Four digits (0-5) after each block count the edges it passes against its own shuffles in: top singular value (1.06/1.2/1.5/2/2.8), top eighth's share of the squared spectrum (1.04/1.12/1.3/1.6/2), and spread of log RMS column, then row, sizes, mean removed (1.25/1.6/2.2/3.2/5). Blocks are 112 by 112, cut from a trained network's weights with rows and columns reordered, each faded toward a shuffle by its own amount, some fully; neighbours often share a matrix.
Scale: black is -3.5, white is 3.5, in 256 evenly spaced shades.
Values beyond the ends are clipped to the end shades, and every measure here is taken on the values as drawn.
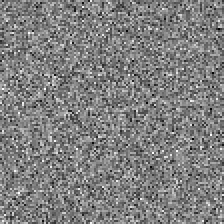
1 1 0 0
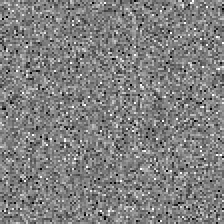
0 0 0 0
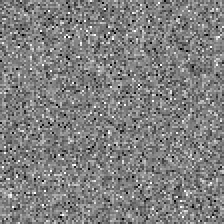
0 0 0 0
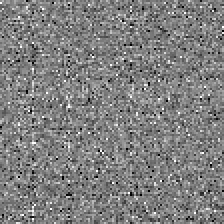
2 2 2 1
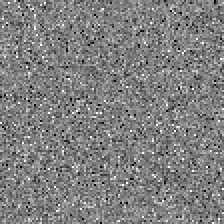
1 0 0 0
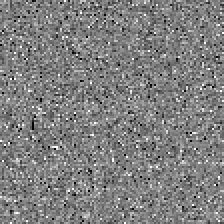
0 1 0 0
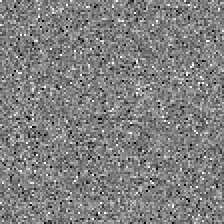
1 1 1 0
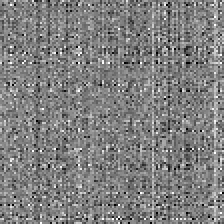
4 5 2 4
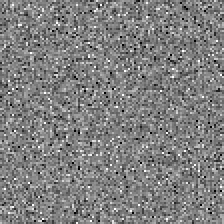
0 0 0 0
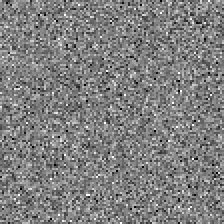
2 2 0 0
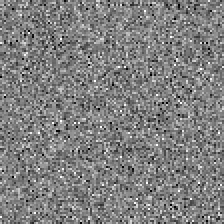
2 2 0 1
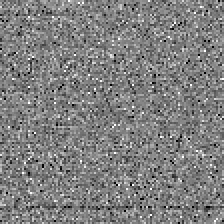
2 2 1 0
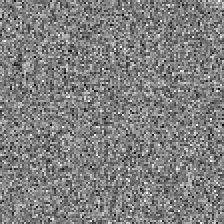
2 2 0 0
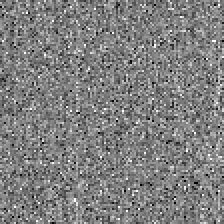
2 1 0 0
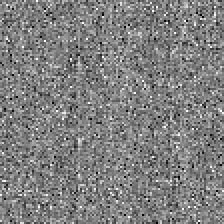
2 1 0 0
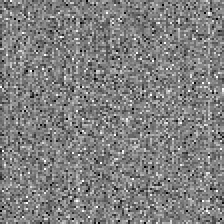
2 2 0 1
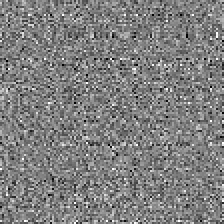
4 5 3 3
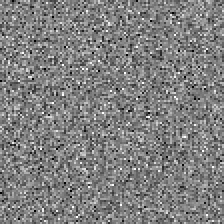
2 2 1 0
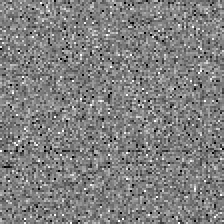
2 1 0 0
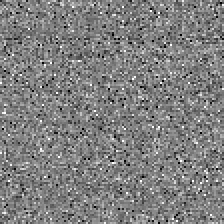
2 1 0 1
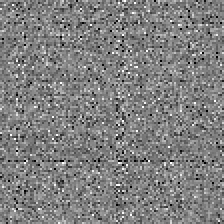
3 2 2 1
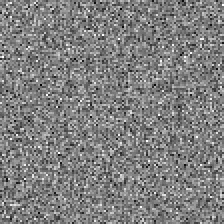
2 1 0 0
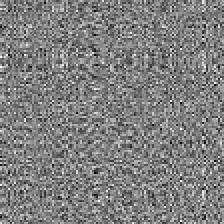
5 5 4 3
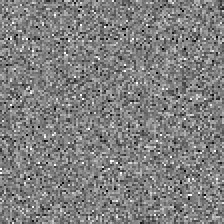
1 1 0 1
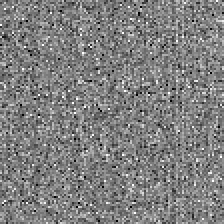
2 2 0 1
